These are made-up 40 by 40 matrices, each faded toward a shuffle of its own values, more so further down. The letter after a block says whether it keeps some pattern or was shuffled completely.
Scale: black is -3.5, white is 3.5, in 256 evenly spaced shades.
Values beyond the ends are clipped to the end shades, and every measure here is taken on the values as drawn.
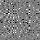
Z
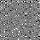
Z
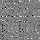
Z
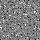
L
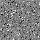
L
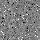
L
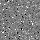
L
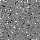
L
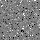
L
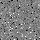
L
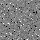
L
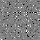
Z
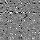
Z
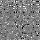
Z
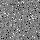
L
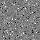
L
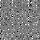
Z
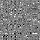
Z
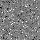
L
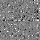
Z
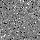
L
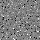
L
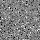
L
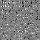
Z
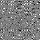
Z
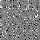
Z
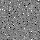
L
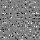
Z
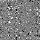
Z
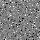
L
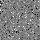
L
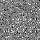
Z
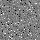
L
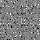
Z
